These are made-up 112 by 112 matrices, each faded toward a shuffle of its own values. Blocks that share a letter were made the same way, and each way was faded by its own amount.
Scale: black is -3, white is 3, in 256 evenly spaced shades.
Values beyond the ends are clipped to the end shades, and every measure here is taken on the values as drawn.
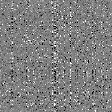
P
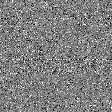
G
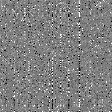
P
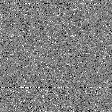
G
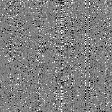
P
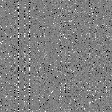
P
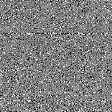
G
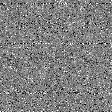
G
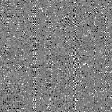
P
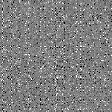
P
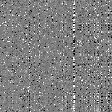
P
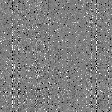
P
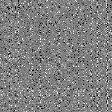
P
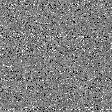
G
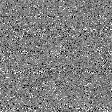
G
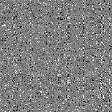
P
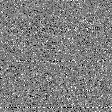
G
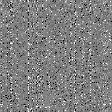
P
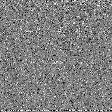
G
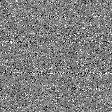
G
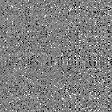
P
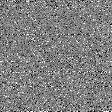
G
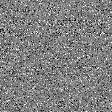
G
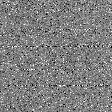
G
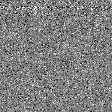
G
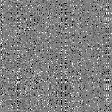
P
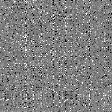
P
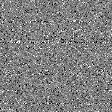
G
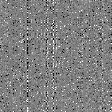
P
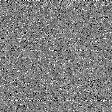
G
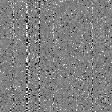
P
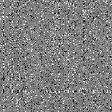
P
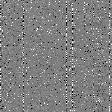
P
